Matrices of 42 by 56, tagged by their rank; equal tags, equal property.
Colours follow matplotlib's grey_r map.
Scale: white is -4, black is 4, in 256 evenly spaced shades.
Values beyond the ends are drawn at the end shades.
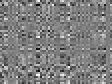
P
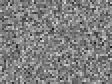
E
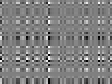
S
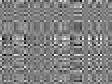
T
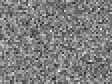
E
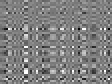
T
